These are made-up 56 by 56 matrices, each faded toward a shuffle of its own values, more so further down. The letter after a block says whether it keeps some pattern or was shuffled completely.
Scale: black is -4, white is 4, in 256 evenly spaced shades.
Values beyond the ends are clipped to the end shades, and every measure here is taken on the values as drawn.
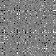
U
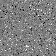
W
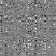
U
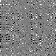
U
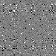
U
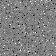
W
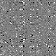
U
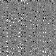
U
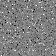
W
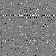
U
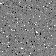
W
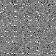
U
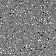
W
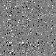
U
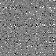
U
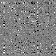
U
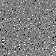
U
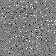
W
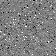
W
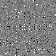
U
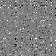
U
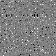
U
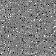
U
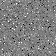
W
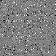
U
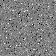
W
